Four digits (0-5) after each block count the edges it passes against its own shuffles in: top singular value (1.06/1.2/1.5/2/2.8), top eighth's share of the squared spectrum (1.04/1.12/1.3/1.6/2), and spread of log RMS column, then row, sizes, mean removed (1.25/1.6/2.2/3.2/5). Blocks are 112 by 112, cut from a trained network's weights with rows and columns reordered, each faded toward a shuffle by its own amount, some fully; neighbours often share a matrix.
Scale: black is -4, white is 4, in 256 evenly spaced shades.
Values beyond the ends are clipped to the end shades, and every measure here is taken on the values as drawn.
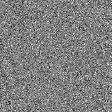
2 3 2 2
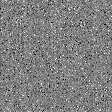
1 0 0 0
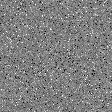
0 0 0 0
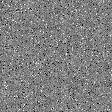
0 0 0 0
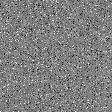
0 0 0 0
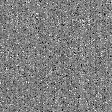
2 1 0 1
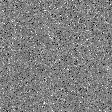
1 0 0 0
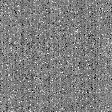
3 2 0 2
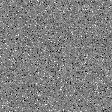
1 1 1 0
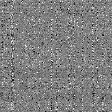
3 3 3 0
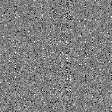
3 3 3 1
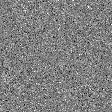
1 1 0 0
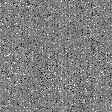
2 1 0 1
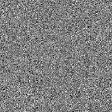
2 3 3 1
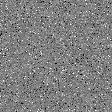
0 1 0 0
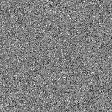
2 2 0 1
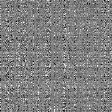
3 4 4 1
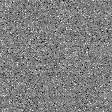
1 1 0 0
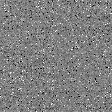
1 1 1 0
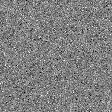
1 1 0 0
